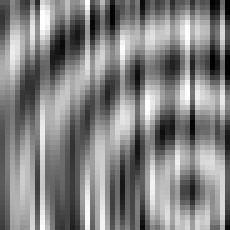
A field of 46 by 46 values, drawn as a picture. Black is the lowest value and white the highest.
Neither half mirrors the other. No overall slope runs across the table. Rings spread out from the bottom right. The ninth with the lowest average is the top right.
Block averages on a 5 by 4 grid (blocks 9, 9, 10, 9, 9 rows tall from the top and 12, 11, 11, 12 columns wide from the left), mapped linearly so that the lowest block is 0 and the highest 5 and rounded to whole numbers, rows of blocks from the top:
4043
2421
3253
4325
4334
